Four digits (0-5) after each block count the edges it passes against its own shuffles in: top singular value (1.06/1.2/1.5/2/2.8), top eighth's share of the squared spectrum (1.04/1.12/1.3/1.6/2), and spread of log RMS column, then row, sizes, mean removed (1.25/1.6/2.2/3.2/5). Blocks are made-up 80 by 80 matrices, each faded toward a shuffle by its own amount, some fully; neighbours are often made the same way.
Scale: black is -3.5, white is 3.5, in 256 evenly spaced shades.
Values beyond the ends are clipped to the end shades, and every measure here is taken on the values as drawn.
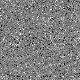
1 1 1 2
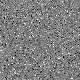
0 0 0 0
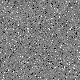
1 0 0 0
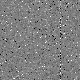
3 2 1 0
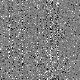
2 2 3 0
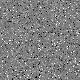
0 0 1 0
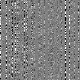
4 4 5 0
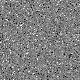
0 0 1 0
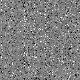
2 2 2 0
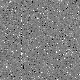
2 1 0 0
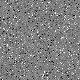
0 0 0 0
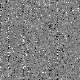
2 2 2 0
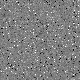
0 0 0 0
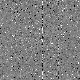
3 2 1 0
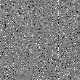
2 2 2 0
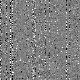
3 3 3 0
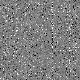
2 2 2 0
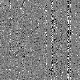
3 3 3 0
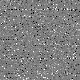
3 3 0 1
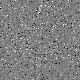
0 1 0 0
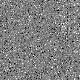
2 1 1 0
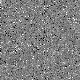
3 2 1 0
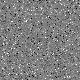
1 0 0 0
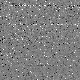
2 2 0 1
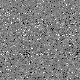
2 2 0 2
